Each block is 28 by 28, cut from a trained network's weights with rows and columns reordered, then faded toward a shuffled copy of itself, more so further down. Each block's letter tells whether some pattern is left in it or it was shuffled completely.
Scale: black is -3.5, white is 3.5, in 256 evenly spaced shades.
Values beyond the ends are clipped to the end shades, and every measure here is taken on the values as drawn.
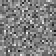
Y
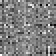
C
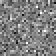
Y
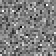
Y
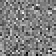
C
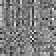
C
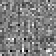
C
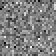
Y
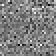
C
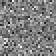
Y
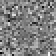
C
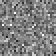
Y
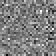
C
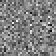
C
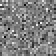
Y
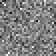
Y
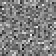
Y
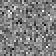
Y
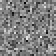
Y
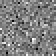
Y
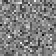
Y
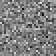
Y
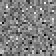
Y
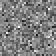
Y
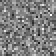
Y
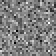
Y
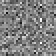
C
